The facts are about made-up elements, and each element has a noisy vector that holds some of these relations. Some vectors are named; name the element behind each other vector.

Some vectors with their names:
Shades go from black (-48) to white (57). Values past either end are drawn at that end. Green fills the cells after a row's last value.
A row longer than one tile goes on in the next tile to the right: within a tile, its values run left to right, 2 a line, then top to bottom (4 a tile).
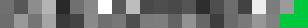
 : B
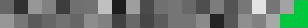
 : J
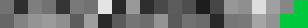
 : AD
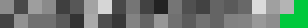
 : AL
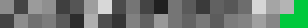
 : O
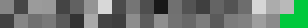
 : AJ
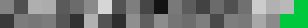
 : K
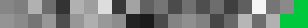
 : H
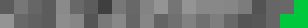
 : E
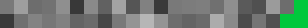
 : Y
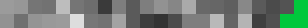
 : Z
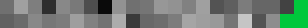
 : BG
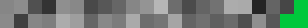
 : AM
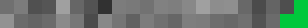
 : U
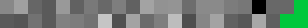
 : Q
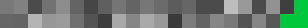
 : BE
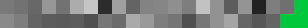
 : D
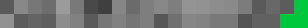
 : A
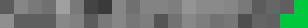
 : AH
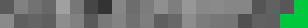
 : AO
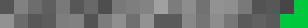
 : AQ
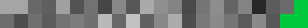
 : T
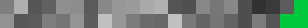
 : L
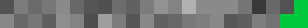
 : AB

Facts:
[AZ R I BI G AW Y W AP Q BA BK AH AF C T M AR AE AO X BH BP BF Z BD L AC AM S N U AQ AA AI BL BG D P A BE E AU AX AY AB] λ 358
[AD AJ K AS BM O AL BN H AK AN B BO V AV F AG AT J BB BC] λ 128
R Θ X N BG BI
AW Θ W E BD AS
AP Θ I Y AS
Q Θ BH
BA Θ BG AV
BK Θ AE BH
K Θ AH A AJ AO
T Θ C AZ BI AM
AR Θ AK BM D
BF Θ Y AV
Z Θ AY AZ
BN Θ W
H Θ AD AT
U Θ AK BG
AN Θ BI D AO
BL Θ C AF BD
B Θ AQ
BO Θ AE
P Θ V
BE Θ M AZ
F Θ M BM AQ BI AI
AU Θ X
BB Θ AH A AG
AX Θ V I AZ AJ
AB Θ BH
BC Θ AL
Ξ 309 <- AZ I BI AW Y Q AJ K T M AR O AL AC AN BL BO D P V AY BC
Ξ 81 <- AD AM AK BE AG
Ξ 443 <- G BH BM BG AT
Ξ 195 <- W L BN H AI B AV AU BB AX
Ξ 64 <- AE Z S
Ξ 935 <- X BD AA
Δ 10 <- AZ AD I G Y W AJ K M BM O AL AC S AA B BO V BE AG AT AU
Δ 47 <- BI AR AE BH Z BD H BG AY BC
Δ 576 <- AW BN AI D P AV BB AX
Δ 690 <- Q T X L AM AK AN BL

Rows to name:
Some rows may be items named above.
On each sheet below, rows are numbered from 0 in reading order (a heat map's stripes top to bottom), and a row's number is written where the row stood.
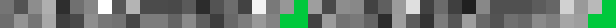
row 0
B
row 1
BO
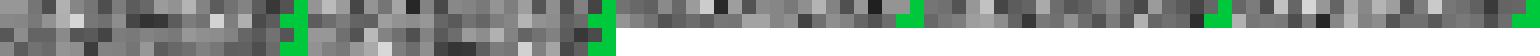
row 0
AE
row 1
BI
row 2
AW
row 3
S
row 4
AX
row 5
BF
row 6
AE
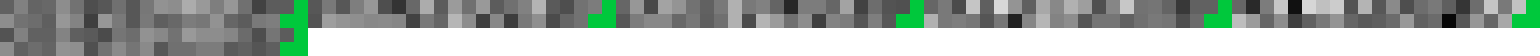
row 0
BK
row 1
AA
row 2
AU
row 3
AX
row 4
BN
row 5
AP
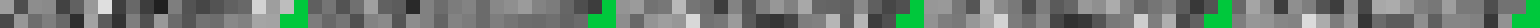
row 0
BO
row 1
R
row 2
Z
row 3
AE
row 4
BD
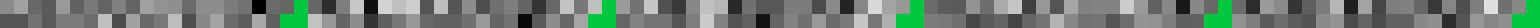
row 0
Q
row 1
BN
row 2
BC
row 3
P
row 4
F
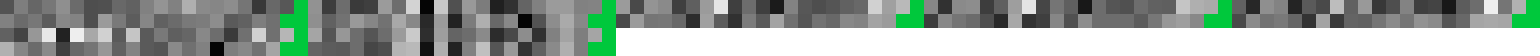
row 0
AB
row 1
AK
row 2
BO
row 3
V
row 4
AT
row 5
BB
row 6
AN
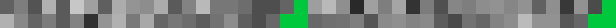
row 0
AI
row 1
AR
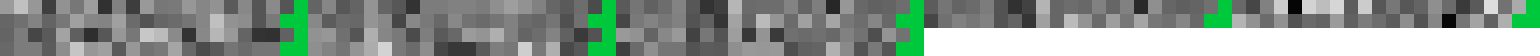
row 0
AY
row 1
BA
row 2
G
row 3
G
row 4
AV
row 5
X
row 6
AE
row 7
AZ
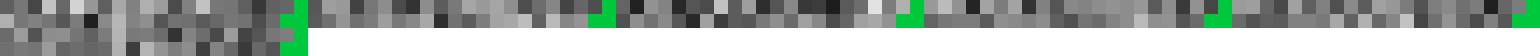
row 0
AX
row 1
BH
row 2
BM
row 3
AR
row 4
BL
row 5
W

